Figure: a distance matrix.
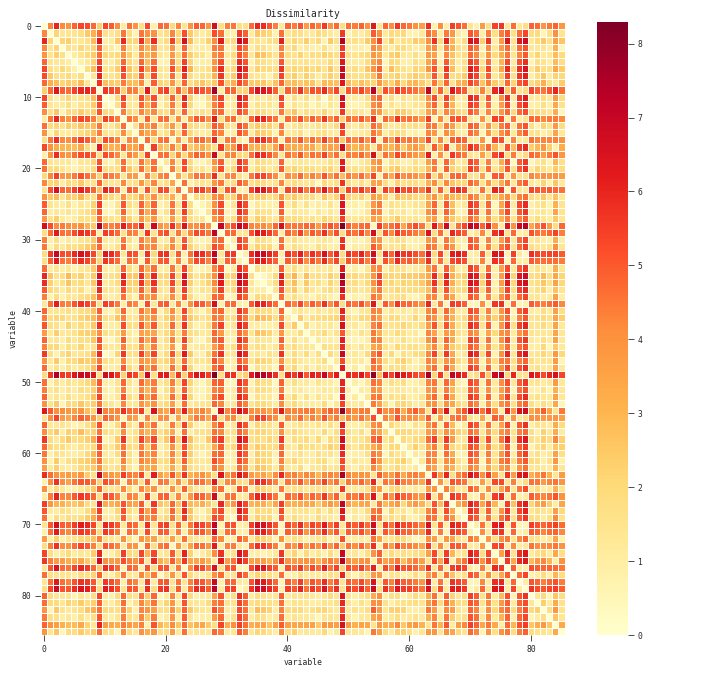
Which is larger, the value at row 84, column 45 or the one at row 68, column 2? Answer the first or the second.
the first
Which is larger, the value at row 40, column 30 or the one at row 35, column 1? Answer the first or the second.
the second
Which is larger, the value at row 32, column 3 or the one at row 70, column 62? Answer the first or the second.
the first
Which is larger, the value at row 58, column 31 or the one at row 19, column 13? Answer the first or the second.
the second
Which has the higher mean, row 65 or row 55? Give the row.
55
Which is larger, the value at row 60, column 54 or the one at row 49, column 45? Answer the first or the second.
the second
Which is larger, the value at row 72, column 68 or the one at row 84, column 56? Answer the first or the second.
the second
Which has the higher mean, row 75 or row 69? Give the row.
75
